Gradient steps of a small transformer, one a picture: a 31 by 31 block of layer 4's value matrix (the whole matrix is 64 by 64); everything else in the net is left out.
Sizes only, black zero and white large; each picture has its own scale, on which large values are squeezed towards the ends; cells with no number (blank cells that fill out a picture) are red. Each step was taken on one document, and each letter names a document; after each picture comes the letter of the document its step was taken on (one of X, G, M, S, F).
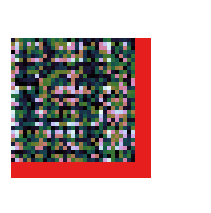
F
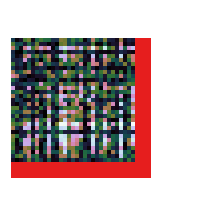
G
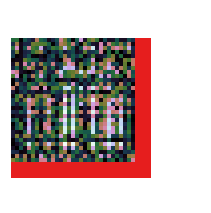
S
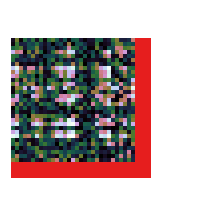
F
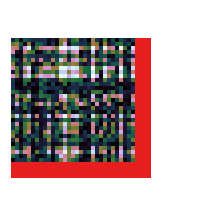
G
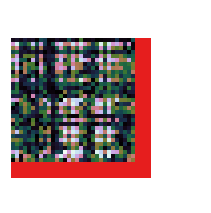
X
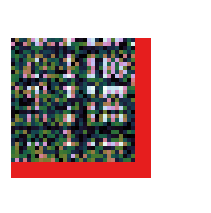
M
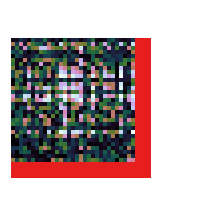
G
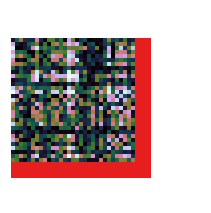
F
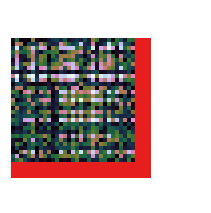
S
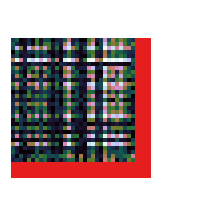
M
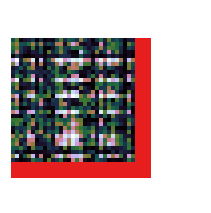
X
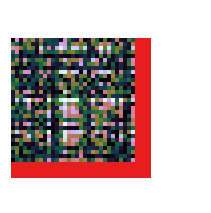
G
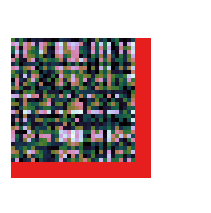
X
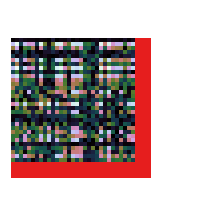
X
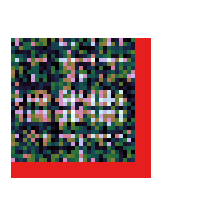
S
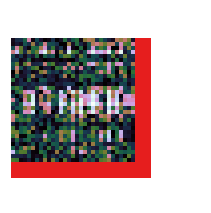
S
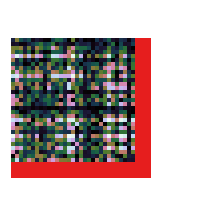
F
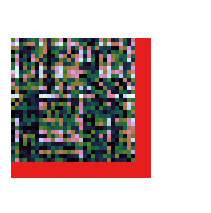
X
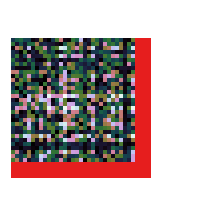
G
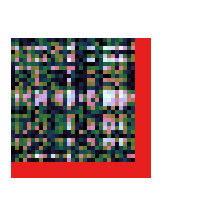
M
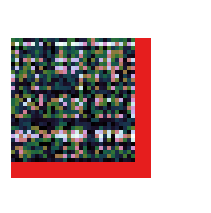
X
